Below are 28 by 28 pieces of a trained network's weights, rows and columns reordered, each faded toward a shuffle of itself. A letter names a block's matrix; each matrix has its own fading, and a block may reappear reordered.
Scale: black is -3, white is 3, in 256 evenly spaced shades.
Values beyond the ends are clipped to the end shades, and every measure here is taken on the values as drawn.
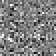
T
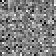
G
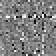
G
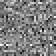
T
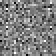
G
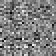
T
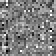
G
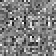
T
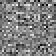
T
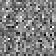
T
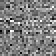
T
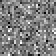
G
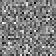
T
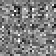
T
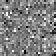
G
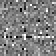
G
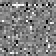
G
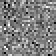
G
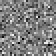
G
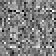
T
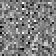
G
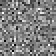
T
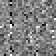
G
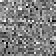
T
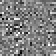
T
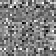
T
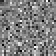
G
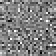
T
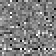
G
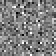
G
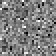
G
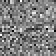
T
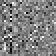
G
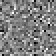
G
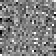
G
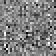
T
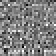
T
